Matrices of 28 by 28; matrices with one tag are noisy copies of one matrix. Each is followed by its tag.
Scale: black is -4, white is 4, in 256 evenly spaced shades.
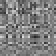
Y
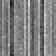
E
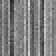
E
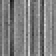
E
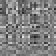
Y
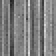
E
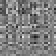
Y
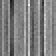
E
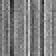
E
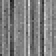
E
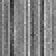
E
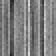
E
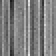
E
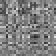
Y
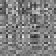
Y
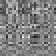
Y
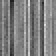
E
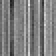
E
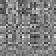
Y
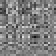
Y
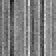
E
